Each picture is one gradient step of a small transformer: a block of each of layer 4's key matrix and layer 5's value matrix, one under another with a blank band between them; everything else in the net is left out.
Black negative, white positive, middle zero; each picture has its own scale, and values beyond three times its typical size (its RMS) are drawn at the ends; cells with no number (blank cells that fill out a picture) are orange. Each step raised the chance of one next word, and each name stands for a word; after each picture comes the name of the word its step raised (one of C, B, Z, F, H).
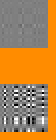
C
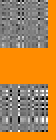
C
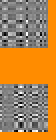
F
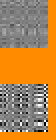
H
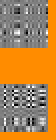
C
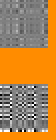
F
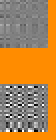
F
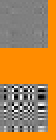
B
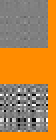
C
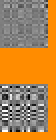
B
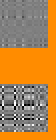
B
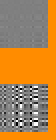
H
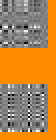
F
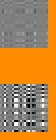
H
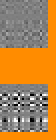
C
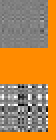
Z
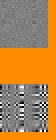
F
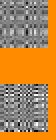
H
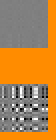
Z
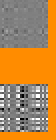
Z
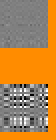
C
